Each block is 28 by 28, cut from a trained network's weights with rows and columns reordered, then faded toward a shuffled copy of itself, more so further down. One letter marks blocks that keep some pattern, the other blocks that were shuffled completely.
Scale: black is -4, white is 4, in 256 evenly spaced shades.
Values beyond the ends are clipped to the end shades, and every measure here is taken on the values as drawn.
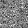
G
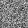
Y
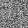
G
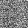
G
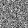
Y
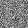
G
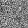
G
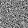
Y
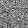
G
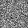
Y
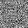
G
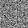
Y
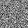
Y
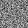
Y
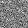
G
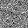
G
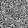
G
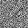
G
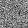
Y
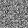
G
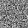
G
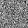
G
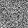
G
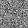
Y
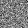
Y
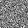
Y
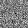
G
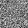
G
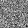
Y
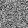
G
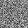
Y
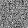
G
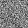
Y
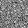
Y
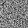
G
